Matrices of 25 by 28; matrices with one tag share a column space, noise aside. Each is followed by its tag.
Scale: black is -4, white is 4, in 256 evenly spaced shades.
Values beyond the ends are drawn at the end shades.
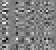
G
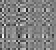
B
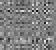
G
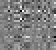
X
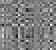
B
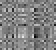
B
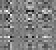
X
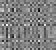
B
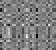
B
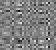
G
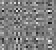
G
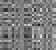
B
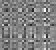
B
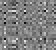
G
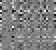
X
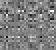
X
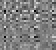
X
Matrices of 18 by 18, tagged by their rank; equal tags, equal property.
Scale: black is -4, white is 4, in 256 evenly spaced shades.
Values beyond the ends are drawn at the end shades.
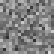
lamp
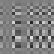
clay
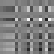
clay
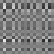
clay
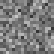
lamp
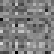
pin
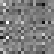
pin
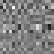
pin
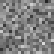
lamp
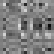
pin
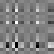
clay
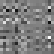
pin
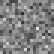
lamp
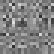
pin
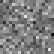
lamp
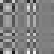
clay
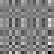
clay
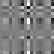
clay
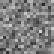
lamp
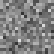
lamp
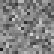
lamp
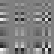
clay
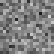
lamp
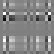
clay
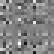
pin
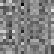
pin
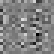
pin
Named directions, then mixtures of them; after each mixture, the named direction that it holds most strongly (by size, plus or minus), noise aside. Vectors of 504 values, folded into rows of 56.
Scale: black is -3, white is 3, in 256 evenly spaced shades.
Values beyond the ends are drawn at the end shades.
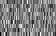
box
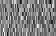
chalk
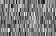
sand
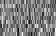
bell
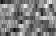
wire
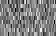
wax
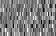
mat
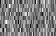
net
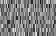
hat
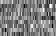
mat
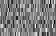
hat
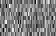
net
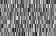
hat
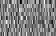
chalk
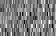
mat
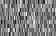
sand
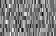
net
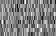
bell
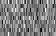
wax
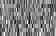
bell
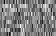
sand
